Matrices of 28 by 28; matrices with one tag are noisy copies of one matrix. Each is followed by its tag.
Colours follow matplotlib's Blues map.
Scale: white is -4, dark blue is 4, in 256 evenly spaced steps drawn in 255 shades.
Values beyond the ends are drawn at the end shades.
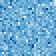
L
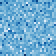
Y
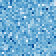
L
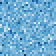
Y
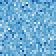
Y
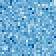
L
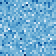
Y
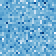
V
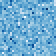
L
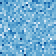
Y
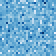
V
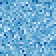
Y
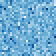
L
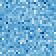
V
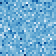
Y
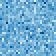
V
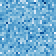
V
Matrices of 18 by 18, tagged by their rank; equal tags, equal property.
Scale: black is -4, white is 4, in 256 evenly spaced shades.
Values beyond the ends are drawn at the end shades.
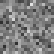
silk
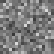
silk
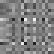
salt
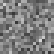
silk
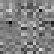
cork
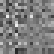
cork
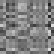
salt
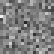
silk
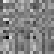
cork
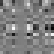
salt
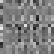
cork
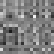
cork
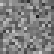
silk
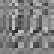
salt
